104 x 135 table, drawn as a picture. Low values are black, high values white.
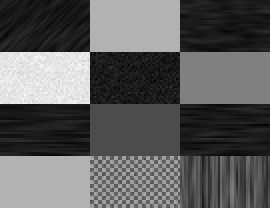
It is made of 4 by 3 panels. Panel 1,1: very low, slanting up to the right, faint in contrast. Panel 1,2: high, flat. Panel 1,3: very low, streaked across, faint in contrast. Panel 2,1: very high, fine-grained, faint in contrast. Panel 2,2: very low, fine-grained, faint in contrast. Panel 2,3: middling, flat. Panel 3,1: very low, streaked across, faint in contrast. Panel 3,2: low, flat. Panel 3,3: very low, streaked across, faint in contrast. Panel 4,1: high, flat. Panel 4,2: middling, checkered, strong in contrast. Panel 4,3: low, streaked downward.
